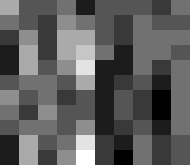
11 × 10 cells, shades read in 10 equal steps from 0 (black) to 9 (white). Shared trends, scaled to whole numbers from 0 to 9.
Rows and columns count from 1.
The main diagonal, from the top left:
6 3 2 6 8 1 3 2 1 3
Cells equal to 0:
3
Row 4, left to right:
1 6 2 6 7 4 1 4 4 3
